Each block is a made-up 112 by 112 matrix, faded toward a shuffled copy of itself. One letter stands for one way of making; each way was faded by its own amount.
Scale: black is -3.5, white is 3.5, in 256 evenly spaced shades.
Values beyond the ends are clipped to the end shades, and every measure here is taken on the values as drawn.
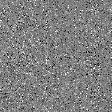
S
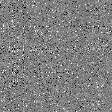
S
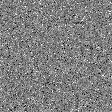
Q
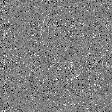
S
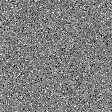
Q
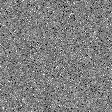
Q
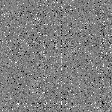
S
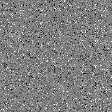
S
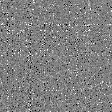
S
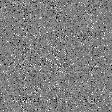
S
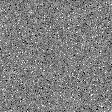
Q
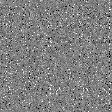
S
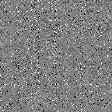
S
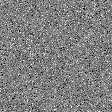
Q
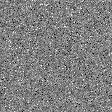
Q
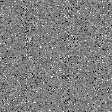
S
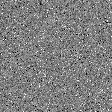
Q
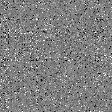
S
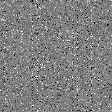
S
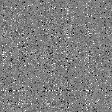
S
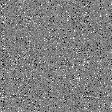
S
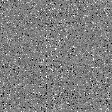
S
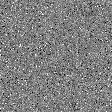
Q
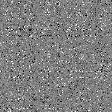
S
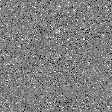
S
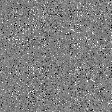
S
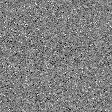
Q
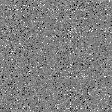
S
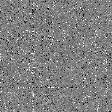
S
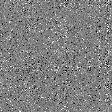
S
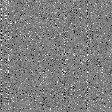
S
